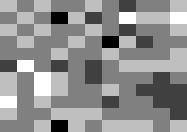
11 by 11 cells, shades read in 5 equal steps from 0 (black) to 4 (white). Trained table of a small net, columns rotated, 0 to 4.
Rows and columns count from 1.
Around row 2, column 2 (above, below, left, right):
2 2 2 2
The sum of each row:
25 27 25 22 25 25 24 24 22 25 26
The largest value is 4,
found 6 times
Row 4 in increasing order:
0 1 2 2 2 2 2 2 3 3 3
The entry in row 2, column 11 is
4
